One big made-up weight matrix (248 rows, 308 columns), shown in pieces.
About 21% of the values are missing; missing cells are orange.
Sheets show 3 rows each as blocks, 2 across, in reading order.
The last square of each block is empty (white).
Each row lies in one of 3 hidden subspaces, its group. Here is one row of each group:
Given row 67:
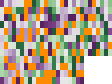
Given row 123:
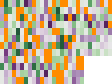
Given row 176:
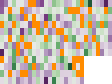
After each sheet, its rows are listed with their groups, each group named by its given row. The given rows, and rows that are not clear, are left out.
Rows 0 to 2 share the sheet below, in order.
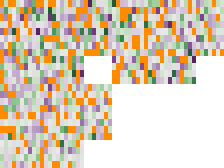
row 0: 67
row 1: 176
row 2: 176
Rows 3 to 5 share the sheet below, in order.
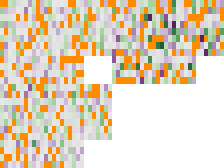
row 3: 176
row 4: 67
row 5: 176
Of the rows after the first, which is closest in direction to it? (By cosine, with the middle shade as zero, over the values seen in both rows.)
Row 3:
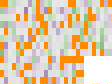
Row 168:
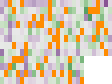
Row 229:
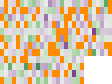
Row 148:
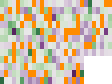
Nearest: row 148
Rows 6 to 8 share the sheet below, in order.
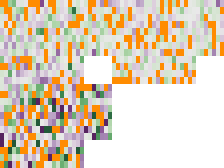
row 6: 176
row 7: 176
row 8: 67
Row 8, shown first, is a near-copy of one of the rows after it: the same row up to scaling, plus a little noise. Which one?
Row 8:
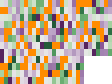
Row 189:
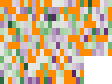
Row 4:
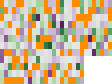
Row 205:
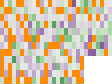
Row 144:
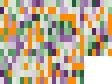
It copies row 4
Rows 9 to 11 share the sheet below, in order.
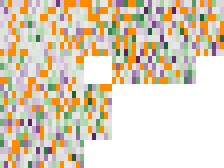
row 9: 123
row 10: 67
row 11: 176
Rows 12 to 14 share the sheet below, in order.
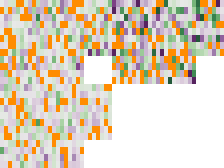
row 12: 67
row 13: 176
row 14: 123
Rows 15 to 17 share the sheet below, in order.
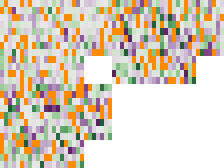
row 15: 67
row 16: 67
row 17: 176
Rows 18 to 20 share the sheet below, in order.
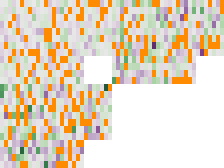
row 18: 67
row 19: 67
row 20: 176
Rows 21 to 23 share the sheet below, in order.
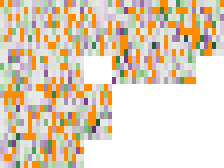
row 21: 123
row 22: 67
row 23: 123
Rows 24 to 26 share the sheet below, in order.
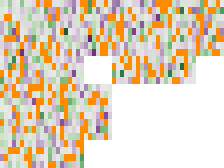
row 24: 67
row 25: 176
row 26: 67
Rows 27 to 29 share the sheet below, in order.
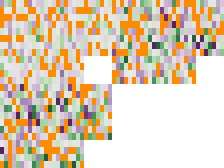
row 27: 123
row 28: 67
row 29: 123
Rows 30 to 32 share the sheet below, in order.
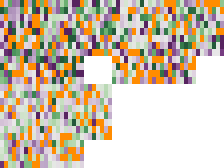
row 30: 67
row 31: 123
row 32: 67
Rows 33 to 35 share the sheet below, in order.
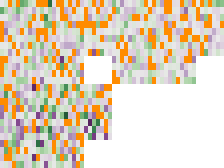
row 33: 176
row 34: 176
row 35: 67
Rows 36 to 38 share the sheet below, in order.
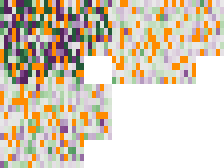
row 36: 123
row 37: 67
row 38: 176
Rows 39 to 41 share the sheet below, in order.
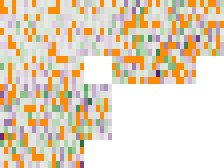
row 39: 123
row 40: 123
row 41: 176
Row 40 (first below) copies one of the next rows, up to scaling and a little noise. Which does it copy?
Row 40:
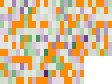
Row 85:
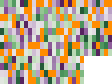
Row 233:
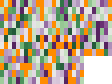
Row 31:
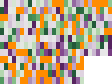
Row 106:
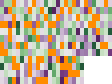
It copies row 233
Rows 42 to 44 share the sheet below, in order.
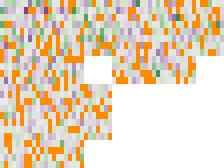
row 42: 176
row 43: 123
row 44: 176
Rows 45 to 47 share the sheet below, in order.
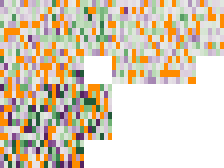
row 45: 176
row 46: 67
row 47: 123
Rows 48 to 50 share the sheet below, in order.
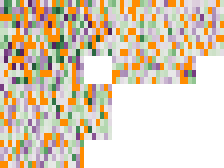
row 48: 123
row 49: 176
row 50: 176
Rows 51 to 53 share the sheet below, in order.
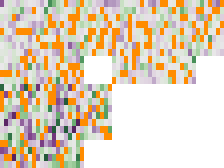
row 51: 176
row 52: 176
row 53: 123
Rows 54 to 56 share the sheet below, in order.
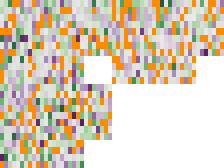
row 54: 123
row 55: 176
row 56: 67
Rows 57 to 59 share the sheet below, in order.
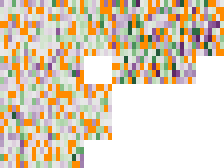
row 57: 176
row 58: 123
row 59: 67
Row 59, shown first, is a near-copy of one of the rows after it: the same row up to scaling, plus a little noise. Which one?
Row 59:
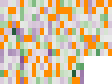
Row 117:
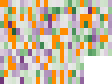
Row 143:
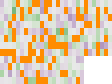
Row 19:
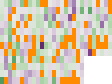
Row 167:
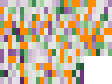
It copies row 167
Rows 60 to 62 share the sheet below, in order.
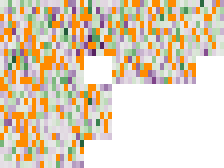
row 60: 67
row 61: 176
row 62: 176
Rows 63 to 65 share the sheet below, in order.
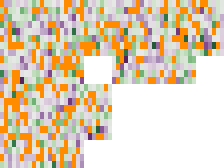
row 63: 67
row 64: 67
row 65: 67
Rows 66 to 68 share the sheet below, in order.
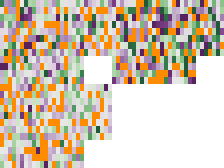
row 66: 123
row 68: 176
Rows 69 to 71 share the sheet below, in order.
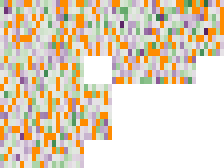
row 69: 123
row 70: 67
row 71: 67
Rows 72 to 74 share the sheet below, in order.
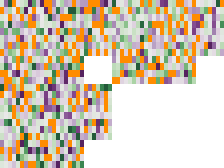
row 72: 176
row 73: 176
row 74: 176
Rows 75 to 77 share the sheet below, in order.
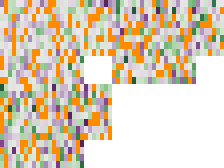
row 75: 176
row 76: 123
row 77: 176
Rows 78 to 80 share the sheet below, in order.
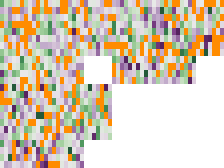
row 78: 67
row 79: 67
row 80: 176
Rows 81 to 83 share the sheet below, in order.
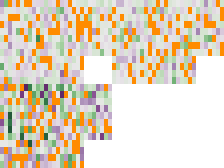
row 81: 123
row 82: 123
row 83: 123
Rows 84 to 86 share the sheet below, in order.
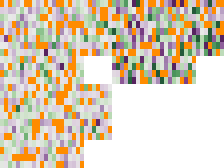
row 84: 123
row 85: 123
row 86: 123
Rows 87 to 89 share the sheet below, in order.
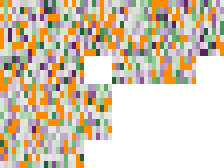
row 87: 123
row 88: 67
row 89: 176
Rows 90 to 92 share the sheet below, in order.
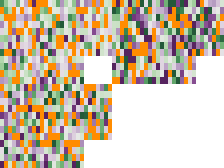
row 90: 67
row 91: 123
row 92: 67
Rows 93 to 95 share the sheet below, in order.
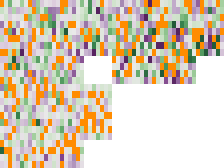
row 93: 67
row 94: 67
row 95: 123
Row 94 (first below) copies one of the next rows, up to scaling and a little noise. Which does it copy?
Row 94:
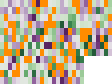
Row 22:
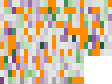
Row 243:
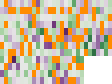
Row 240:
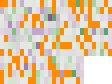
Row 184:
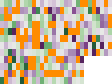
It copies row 243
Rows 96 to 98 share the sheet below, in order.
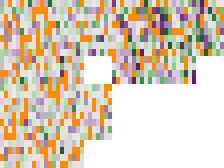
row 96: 176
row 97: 67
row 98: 123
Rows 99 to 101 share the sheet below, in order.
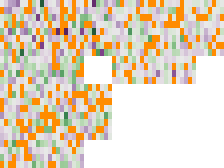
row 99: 67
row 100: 123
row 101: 67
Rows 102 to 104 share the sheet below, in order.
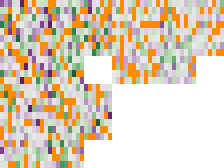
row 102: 67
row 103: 123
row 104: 123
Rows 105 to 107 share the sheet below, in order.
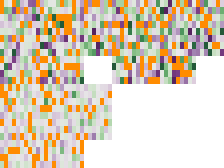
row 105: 67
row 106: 123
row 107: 176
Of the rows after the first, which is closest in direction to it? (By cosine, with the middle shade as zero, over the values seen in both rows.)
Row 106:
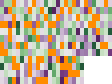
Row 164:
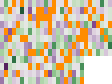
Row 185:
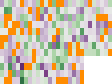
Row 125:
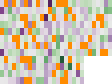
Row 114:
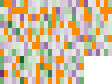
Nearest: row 164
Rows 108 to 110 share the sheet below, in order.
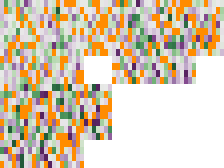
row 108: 123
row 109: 123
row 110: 123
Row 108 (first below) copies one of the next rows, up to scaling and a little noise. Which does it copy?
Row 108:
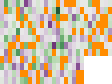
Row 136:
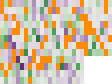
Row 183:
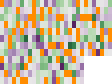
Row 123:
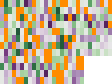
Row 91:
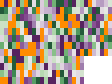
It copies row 123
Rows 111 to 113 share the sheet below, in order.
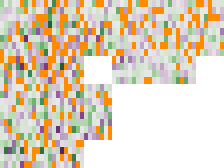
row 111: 123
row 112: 123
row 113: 123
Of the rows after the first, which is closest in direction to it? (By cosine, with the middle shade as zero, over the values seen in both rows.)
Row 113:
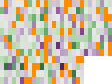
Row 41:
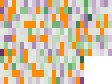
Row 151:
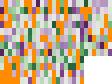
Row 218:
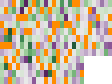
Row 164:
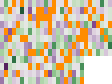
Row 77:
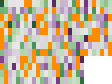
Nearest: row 218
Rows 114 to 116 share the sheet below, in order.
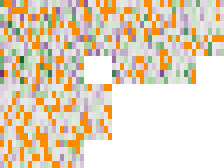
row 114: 67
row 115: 67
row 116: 176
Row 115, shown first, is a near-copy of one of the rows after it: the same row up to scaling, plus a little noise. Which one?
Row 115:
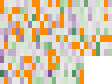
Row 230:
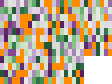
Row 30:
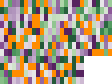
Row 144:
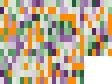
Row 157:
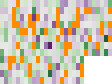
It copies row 230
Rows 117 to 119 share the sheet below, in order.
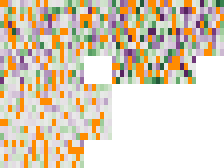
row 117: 67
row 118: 176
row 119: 176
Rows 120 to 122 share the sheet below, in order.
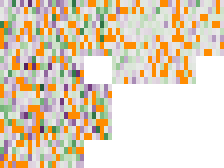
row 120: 176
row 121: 123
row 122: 67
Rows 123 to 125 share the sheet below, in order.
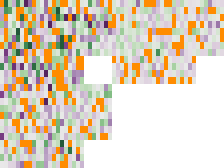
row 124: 123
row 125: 176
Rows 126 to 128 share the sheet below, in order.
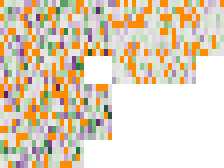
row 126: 67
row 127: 176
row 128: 123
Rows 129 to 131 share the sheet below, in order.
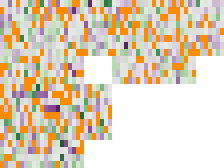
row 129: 176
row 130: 123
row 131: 176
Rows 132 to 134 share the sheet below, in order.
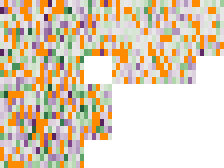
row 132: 176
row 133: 67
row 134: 176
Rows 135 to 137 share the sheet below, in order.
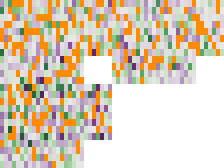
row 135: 176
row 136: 123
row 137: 123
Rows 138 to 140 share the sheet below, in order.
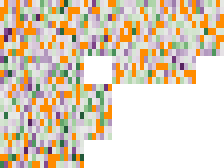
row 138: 67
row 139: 176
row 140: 176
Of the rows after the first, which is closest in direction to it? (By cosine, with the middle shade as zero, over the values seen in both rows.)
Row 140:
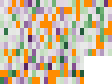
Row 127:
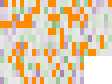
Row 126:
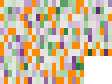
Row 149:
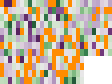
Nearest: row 149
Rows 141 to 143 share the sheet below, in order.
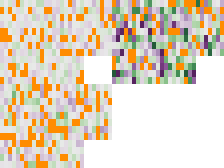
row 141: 67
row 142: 67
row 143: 67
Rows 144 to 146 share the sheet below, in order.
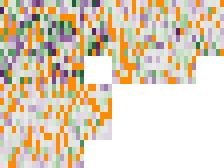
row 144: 67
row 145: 67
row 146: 176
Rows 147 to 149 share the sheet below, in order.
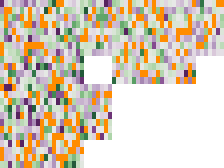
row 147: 176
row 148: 67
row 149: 123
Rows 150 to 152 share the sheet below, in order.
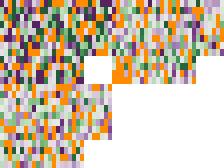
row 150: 176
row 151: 176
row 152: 123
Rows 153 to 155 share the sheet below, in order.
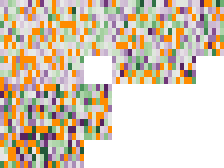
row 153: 176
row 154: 176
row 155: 176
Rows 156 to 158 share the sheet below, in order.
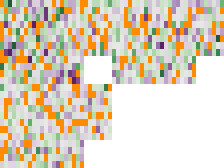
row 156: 123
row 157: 67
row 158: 176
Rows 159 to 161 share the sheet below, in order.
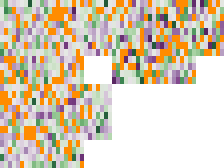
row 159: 176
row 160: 67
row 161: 67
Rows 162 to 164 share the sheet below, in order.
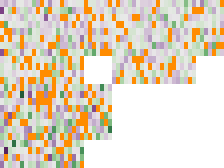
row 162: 176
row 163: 67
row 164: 123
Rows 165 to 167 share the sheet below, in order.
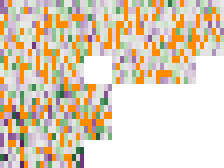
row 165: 176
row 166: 123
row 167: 67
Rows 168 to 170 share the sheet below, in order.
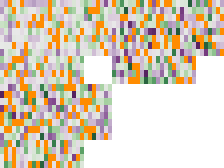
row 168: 176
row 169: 67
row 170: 176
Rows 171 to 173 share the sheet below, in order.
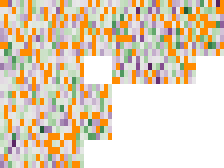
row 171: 123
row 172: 176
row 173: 67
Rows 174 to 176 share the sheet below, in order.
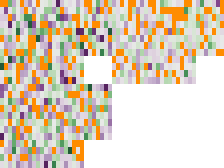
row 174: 123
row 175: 176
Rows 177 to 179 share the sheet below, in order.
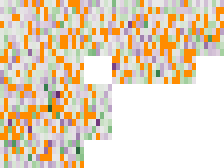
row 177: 67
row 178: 123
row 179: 123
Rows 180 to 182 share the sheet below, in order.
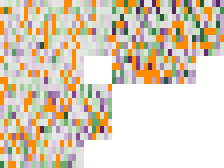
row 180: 67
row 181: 176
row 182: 67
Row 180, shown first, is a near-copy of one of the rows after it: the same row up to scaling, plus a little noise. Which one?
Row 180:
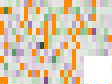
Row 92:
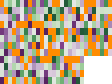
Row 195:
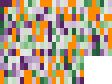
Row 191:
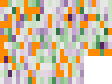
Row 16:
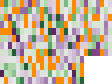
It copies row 92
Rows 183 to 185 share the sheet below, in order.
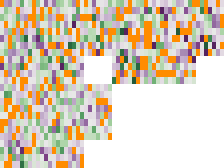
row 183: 123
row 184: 67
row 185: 123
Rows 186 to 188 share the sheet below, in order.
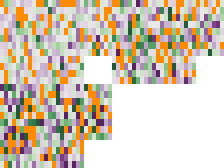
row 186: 123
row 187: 123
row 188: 123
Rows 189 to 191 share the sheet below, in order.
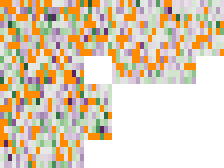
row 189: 67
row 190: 123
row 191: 67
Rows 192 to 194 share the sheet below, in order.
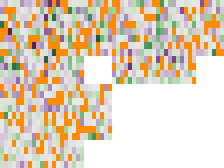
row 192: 176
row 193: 176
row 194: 176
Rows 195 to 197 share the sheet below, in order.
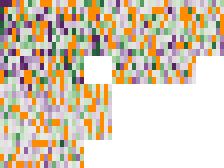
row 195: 67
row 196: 123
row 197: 176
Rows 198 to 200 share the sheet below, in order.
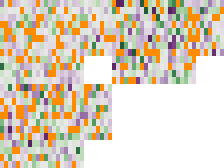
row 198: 123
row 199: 123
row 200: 123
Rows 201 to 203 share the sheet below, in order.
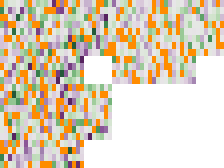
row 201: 176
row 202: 176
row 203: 67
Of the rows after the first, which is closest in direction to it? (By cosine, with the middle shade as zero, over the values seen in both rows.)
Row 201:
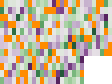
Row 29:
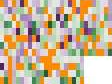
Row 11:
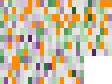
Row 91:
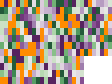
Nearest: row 91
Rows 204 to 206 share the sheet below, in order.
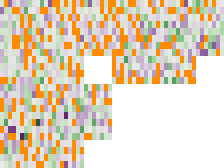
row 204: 176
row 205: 67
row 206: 123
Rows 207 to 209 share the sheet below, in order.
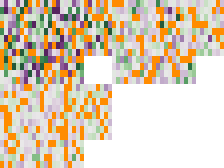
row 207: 123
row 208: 123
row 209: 176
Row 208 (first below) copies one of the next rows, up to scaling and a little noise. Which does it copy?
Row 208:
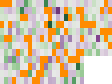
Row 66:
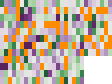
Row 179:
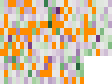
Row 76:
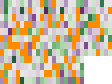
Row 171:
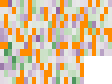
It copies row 179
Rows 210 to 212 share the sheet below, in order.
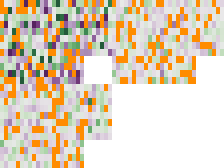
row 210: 123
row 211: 67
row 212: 176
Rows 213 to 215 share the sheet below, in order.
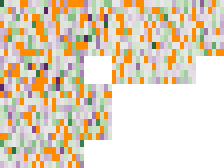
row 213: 176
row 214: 67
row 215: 176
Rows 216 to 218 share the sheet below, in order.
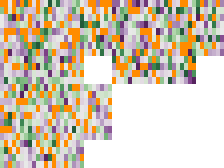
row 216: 176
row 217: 176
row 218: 123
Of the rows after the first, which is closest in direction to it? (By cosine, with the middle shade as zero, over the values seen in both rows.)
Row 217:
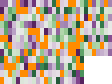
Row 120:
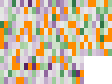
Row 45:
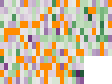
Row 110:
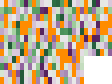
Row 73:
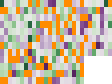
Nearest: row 45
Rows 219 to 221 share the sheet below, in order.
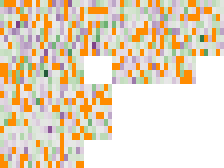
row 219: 123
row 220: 67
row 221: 67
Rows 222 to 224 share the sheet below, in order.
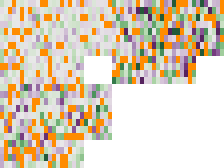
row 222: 67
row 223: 67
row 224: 123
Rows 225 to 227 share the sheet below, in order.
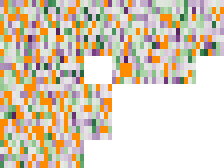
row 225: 176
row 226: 67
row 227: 67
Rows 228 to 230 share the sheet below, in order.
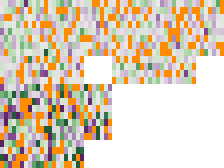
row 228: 123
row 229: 176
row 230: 67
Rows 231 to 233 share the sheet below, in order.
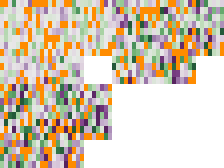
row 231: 176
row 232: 123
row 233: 123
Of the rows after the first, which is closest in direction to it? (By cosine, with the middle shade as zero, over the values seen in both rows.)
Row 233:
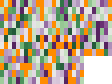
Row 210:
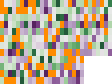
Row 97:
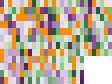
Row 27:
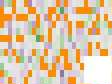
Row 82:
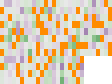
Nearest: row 210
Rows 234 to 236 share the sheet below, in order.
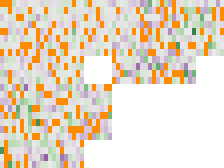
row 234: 67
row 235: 176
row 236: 123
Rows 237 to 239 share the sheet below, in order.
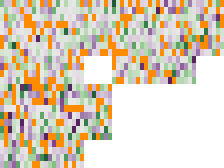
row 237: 123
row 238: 176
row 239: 123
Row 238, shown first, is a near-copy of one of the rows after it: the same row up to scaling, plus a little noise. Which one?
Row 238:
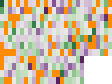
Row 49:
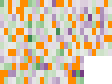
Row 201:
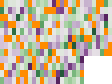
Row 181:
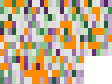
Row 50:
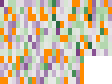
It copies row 201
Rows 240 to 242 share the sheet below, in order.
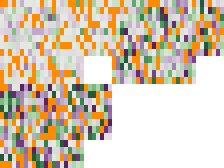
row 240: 67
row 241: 67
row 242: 176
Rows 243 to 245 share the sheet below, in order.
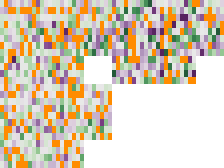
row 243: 67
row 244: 67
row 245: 67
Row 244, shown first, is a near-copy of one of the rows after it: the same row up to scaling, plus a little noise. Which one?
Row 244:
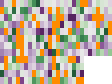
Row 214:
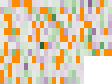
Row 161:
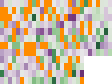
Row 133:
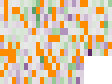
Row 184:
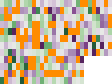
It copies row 161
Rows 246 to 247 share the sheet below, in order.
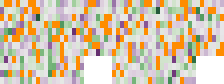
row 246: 67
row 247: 176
